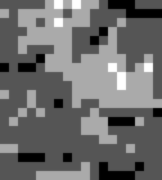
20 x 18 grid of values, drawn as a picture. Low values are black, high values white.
Ninth with the highest average: middle right. Mirror symmetry: none. Stripes: none.
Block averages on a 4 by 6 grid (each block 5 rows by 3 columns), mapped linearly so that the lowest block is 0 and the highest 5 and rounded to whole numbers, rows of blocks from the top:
2 4 5 1 1 0 | 1 1 4 4 5 3 | 2 2 1 4 2 2 | 1 1 1 1 1 1
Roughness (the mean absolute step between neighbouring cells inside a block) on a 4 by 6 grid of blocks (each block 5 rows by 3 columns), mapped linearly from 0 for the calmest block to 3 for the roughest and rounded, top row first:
2 1 3 2 2 1 | 1 2 1 0 3 2 | 2 1 1 2 2 2 | 1 1 1 1 1 0
